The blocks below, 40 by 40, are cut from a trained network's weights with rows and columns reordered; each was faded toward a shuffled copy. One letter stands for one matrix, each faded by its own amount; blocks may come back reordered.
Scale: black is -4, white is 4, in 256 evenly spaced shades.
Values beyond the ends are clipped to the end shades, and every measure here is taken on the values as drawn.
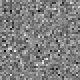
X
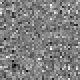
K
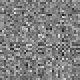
K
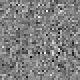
K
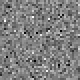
X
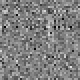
K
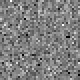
X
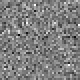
K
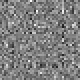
K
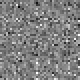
K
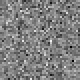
X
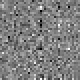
K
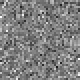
X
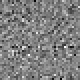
K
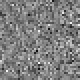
K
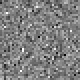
X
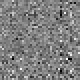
K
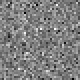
X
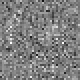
K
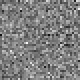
K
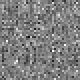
K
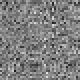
K
